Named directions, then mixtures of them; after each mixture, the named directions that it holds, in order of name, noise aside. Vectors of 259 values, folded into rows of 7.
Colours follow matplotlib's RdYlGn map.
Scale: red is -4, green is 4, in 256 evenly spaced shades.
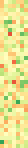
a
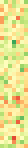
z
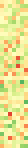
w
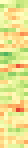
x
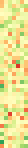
a, w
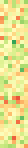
z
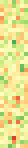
z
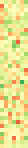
a, w, z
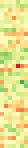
w, x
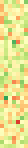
a, z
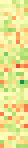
a, w, x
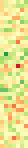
w, x, z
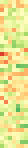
x, z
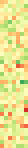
a, w, x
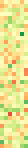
a, w, x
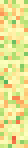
z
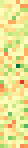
w, x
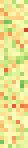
a, x, z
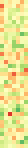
w, x, z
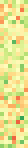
z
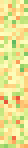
z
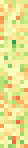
z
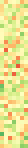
w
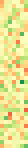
a, w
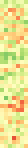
x, z
